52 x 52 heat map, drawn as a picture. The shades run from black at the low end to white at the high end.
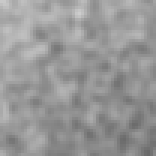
No single row or column stands out from its neighbours. On average the colour sits 60% of the way up the scale. The ninth with the highest average is the top left. Values rise toward the top left. The halves do not mirror each other. The texture is blotchy.
